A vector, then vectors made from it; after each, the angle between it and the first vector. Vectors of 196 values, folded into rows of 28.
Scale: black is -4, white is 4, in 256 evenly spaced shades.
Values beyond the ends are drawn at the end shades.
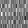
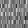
nearly parallel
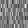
partly aligned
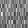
nearly parallel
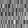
nearly opposite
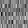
nearly opposite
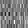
partly opposed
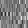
partly opposed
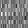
nearly parallel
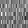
nearly parallel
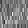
orthogonal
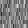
partly opposed
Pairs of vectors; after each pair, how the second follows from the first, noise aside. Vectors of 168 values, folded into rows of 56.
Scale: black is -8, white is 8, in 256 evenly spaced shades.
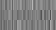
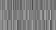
negated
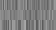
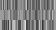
scaled up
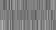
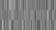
sign-scrambled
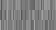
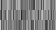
scaled up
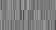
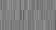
shrunk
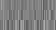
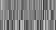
scaled up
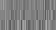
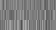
sign-scrambled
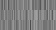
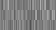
sign-scrambled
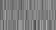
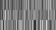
scaled up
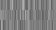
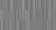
shrunk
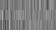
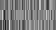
scaled up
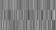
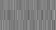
shrunk
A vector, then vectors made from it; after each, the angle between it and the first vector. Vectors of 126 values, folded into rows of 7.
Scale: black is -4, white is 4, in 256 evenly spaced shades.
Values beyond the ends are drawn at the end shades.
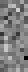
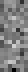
orthogonal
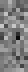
partly aligned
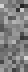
partly opposed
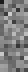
partly opposed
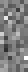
nearly opposite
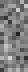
nearly parallel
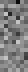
partly aligned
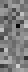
partly aligned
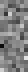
partly opposed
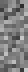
partly aligned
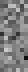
nearly parallel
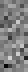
partly aligned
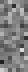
partly opposed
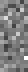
nearly opposite
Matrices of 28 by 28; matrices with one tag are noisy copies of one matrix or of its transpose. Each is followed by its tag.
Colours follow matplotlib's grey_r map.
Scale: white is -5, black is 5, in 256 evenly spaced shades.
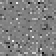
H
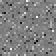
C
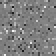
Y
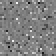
H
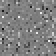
H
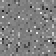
H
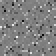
C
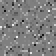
C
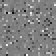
Y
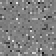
H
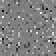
H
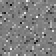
C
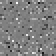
H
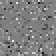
H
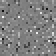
H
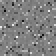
C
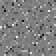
C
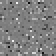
H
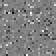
Y
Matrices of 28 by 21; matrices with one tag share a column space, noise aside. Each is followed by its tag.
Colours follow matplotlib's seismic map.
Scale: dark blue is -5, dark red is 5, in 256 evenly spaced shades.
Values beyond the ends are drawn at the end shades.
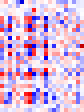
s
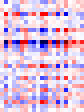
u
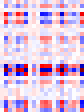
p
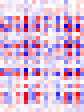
s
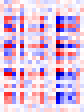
s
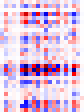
p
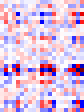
p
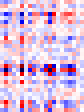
p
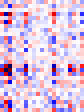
p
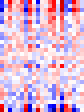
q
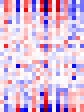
q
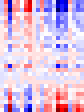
q
